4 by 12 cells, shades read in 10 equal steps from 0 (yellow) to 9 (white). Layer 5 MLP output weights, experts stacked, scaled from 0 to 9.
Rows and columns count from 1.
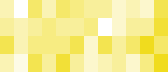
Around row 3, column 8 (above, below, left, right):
9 6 7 5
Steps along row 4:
up down up down up up down down up down down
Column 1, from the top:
6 5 2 6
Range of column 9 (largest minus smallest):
2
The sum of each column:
19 29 14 19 13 16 23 22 24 21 16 6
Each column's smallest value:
2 6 2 4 1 2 4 2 5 3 0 0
